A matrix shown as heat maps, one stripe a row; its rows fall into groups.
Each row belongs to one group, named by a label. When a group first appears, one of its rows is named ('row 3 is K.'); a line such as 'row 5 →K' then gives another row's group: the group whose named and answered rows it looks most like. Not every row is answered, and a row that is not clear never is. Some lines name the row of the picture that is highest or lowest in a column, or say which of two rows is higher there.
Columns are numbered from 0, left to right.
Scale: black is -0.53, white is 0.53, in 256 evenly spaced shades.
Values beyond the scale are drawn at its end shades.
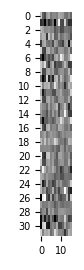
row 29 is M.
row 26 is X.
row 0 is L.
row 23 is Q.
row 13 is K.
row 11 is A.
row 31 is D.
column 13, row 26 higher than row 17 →Yes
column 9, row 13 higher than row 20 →No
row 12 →L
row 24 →A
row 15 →A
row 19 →D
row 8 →L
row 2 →Q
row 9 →A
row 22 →Q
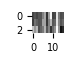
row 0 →M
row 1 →M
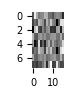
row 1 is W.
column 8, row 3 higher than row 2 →No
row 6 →L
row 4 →A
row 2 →X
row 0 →Q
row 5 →W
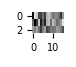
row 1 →A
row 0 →X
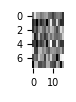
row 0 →Q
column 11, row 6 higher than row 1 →Yes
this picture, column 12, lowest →6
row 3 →A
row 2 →W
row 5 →L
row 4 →M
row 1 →M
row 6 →W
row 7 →X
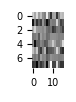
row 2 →Q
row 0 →D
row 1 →M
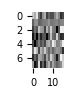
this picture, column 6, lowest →7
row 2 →W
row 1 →X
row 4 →A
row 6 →W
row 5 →Q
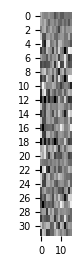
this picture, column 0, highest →4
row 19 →D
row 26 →W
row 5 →W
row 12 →M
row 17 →L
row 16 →A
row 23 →L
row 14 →W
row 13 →L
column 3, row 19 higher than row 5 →No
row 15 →L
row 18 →M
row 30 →D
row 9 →W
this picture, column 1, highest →10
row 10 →Q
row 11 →X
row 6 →K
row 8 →D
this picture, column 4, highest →4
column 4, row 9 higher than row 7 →Yes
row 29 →M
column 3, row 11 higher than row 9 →No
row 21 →K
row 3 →L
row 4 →L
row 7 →M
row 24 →L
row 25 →X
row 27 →A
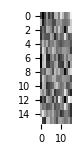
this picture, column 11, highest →0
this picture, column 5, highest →3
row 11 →K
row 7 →X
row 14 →Q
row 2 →W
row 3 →M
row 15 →L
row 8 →W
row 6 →X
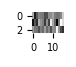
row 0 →A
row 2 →K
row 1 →W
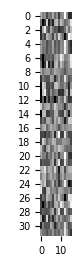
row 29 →A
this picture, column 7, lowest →12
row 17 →M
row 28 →M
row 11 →X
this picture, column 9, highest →17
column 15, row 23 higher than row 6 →No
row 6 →A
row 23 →D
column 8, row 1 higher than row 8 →Yes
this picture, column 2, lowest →12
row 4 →K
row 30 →M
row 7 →A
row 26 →W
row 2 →X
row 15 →W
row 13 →D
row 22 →D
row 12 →M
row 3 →W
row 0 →K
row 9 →M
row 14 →X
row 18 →Q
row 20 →K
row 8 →D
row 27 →A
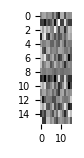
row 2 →D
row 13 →K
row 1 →M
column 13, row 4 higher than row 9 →Yes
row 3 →X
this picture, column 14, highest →14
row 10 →K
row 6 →K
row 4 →D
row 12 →A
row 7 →D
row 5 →L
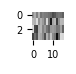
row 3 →W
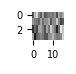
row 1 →K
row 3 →A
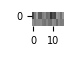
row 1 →D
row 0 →X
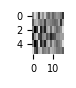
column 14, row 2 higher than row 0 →Yes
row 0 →Q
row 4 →A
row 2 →A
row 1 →X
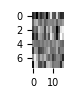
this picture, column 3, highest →2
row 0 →M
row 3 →W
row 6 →Q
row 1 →X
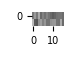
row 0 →Q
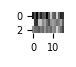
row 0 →M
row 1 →L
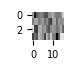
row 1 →D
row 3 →W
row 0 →A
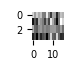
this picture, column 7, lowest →3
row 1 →W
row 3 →M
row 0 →D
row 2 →L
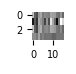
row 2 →L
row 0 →L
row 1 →W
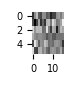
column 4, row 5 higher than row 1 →Yes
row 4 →Q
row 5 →L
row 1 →A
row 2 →D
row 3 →Q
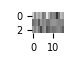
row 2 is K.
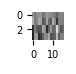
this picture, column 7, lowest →2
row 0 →D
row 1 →D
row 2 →M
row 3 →X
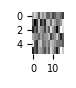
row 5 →W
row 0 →Q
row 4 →L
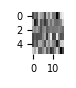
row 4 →W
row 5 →K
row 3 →M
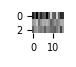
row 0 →M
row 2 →X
